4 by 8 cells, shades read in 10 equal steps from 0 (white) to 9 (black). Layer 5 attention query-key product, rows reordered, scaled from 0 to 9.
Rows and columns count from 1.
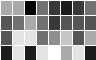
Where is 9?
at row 1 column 3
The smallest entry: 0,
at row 4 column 5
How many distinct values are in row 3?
6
